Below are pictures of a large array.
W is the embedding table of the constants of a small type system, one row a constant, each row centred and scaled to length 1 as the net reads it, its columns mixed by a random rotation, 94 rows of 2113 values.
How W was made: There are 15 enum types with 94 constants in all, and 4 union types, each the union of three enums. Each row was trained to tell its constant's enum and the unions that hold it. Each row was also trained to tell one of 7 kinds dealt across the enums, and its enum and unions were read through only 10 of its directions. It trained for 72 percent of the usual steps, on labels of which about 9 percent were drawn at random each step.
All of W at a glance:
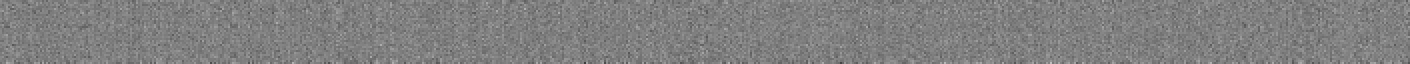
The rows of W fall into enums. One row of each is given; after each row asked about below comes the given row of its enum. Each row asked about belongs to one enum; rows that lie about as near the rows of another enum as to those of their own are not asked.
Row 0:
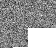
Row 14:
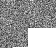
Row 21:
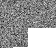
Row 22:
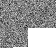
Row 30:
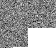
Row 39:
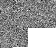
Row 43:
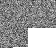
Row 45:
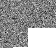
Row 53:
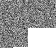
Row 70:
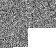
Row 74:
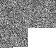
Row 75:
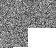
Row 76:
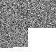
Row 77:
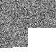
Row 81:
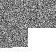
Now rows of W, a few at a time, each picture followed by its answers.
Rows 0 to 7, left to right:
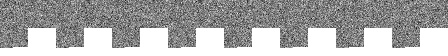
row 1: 43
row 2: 39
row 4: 53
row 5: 81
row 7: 22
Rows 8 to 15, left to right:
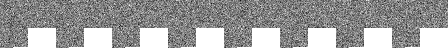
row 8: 53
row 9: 39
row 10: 53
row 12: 77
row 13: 81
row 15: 74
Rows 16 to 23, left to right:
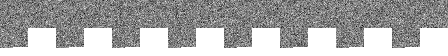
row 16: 75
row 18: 53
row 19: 45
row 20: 45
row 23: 74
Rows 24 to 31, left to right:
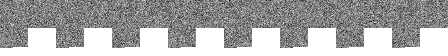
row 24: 43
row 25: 74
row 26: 14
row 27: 75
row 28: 45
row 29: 53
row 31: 14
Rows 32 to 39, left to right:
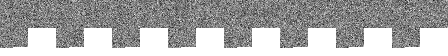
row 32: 81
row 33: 30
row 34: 0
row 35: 81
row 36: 77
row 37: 70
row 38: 70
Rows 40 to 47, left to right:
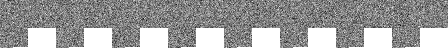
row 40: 70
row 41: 39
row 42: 81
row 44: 30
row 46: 81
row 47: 53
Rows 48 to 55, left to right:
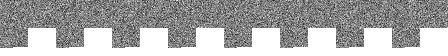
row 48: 43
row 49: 14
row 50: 43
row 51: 74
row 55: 30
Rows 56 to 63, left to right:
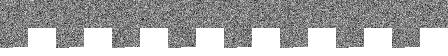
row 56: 14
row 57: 45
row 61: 45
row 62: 74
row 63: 21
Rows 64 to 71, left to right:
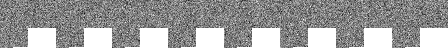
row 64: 0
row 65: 74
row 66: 0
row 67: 76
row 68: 76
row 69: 43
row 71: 22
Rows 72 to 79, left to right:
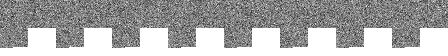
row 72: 0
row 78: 43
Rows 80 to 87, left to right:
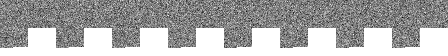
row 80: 77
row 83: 70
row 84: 70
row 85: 70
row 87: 75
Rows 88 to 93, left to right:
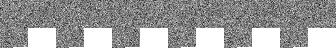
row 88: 22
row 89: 0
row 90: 75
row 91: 77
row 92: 77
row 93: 45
